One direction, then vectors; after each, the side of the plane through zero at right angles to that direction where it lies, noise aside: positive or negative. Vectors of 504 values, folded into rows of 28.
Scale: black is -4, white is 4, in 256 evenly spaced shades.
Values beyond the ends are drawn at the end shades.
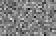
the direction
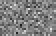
negative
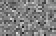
positive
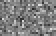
negative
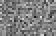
positive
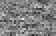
positive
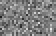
negative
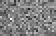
positive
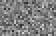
negative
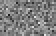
negative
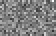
negative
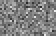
negative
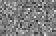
negative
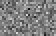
positive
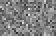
negative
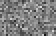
positive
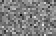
negative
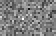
positive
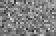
positive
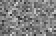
negative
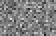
positive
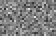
negative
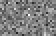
negative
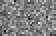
negative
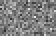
negative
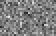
positive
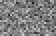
negative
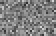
negative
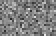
negative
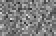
positive
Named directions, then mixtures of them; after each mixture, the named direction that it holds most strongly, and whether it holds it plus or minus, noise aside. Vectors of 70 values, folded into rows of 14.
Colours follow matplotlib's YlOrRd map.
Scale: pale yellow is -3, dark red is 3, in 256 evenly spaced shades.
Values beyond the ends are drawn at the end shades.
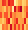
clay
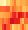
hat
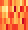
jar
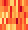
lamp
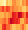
hat, plus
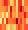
lamp, plus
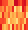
clay, minus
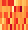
clay, plus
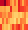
hat, minus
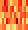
lamp, plus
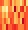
jar, plus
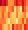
hat, minus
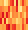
lamp, minus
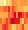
hat, plus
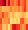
hat, minus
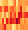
hat, plus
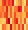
clay, plus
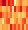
clay, plus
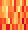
jar, plus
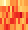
hat, plus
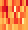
jar, minus
